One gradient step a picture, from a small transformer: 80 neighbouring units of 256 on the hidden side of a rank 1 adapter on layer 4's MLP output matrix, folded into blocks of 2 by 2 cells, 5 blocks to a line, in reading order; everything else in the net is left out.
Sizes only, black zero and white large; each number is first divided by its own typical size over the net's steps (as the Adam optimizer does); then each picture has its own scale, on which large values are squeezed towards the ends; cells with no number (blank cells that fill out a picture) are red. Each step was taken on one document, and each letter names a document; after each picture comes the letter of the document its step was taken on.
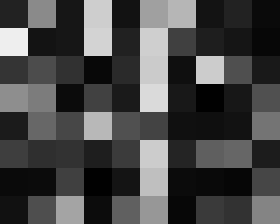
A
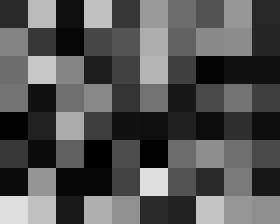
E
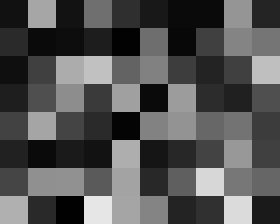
E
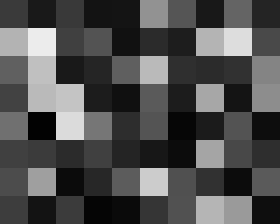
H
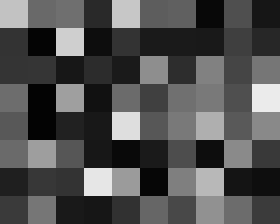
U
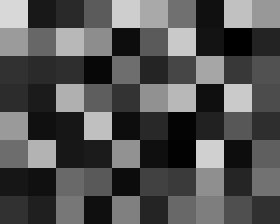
U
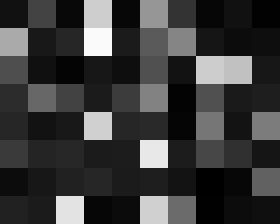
A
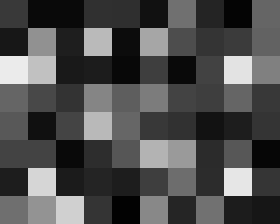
A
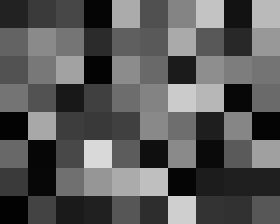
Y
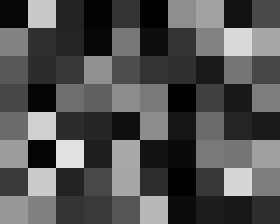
E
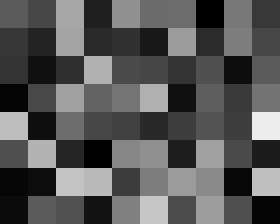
U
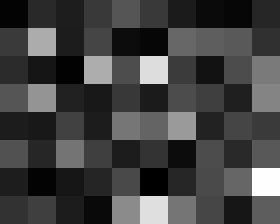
H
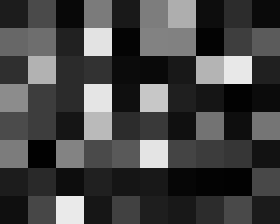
A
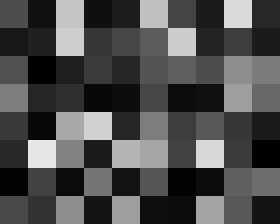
U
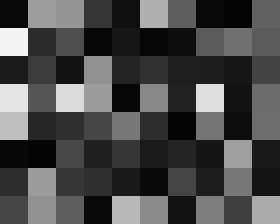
H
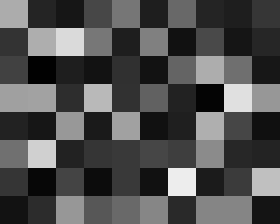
U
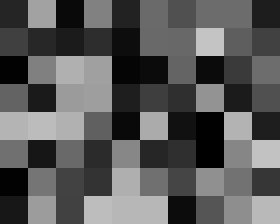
E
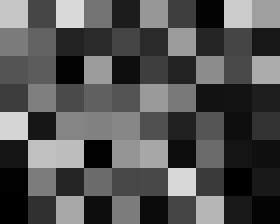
U
